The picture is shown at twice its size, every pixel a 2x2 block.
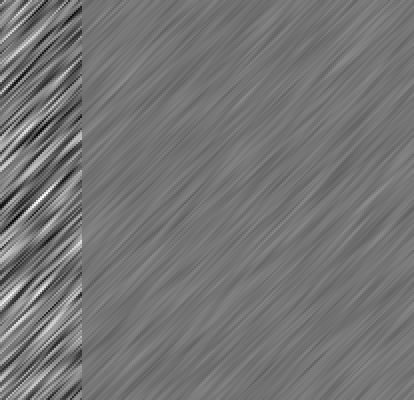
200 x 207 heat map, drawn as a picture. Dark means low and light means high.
Grain: diagonal, up to the right. Mirror symmetry: none. Histogram: heavy tails on both sides. Odd rows or columns: none. Seam: vertical, 20% of the way across, the right part calmer.
